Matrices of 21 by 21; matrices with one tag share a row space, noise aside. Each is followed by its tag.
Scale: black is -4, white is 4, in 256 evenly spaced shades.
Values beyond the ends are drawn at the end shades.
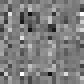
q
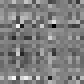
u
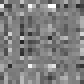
q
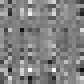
q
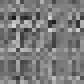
u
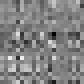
u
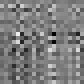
u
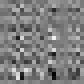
u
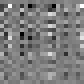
q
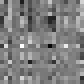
q
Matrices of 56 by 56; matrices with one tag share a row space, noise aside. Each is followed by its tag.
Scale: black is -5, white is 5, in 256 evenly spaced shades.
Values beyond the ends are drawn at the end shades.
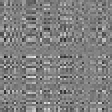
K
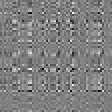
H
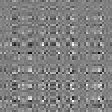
H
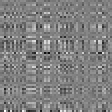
K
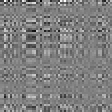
K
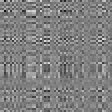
K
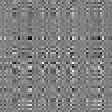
H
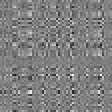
H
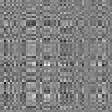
K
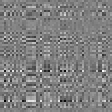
K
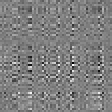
H
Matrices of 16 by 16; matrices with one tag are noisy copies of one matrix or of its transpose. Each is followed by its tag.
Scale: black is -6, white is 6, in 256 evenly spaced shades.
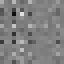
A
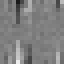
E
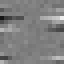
E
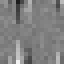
E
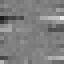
E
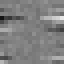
E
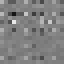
A
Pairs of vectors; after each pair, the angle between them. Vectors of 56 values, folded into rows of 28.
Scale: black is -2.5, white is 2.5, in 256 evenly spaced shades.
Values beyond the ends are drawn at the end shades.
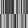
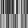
nearly parallel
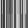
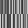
orthogonal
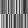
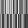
orthogonal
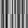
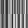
nearly parallel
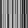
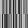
partly opposed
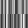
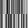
orthogonal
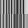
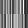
nearly opposite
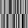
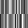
nearly opposite
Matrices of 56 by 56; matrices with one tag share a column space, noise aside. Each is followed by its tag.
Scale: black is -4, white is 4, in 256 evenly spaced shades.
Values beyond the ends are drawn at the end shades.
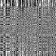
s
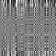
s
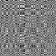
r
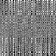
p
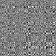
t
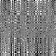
p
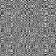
r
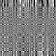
s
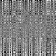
p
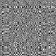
t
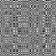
r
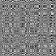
r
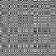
r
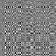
t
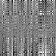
p
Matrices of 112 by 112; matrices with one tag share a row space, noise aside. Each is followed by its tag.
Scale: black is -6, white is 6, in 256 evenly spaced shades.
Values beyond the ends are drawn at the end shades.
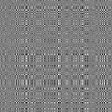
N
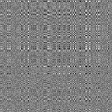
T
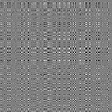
T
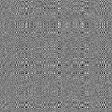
N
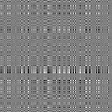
T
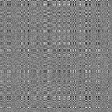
T
